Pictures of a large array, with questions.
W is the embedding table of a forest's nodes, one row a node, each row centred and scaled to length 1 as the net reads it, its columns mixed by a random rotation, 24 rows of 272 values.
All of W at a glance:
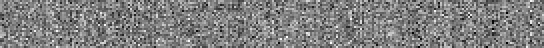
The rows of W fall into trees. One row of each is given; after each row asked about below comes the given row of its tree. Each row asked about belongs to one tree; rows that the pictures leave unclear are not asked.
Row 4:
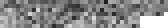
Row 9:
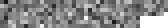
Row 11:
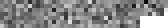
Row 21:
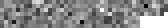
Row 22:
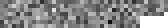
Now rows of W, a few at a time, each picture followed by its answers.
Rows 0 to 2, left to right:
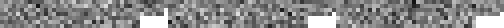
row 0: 11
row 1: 22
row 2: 4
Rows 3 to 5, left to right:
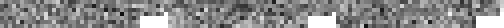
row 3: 22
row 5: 11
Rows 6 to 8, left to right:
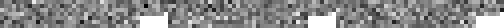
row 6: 21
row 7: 9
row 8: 21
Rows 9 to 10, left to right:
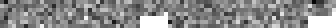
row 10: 11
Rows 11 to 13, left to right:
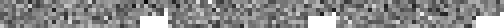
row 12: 9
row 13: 4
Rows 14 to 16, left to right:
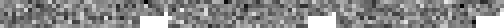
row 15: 4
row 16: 11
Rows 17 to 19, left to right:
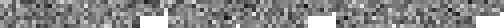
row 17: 11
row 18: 4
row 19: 22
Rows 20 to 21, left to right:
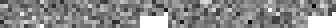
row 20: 9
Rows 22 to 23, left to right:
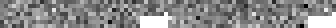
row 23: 4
